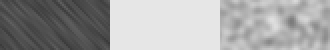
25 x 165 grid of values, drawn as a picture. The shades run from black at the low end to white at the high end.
The table splits into one row of 3 panels. Panel 1,1: low, slanting down to the right, faint in contrast. Panel 1,2: very high, flat. Panel 1,3: high, blotchy.
